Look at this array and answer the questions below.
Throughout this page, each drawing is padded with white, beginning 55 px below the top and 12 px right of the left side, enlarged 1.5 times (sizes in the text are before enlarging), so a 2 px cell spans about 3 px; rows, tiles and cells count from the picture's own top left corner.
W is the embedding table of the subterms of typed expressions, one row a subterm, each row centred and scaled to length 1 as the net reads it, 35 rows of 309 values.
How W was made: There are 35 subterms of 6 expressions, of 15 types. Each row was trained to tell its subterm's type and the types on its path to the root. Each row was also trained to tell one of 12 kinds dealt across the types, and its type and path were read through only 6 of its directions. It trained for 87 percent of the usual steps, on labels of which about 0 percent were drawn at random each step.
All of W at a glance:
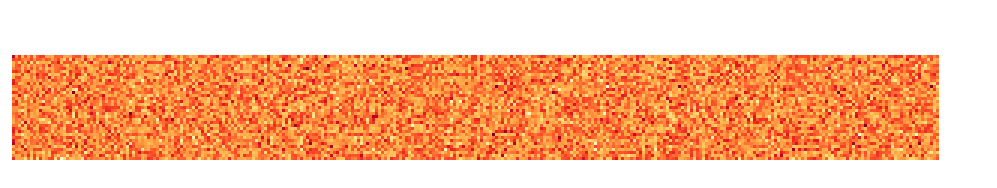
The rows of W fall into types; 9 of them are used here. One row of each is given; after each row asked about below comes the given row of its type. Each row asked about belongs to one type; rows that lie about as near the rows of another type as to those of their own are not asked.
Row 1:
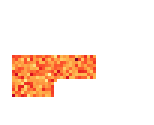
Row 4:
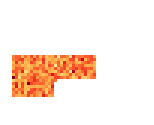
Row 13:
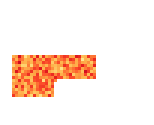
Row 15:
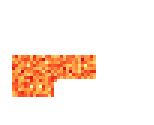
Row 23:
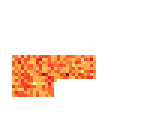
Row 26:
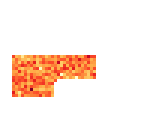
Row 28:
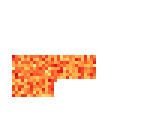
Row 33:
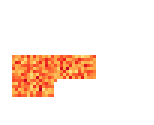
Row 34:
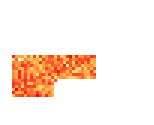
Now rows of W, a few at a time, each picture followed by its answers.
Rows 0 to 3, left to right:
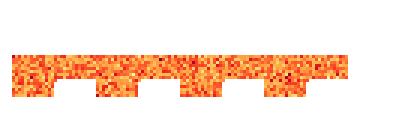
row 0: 4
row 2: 33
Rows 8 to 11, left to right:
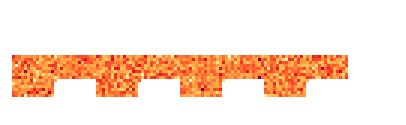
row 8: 28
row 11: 13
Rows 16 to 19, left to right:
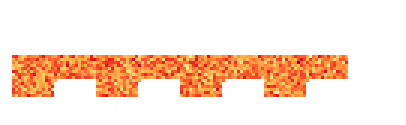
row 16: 1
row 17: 33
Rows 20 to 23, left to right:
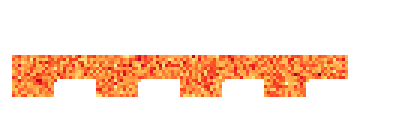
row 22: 13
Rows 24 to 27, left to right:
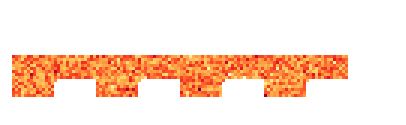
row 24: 1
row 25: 1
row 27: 28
